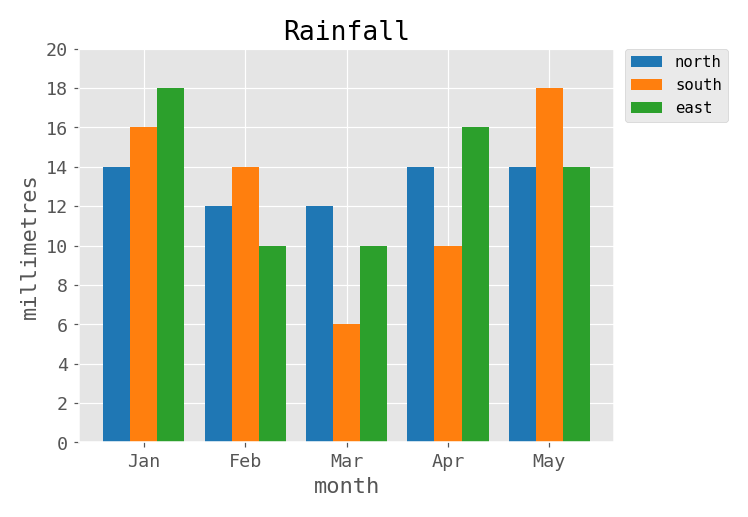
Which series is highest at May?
south
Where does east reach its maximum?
Jan
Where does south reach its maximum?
May
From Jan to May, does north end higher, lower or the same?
the same
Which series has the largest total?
east
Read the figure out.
Title: Rainfall
x-axis: month, ticks Jan Feb Mar Apr May
y-axis: millimetres, ticks 0 2 4 6 8 10 12 14 16 18 20
Legend: north, south, east
Values:
north: 14 12 12 14 14
south: 16 14 6 10 18
east: 18 10 10 16 14
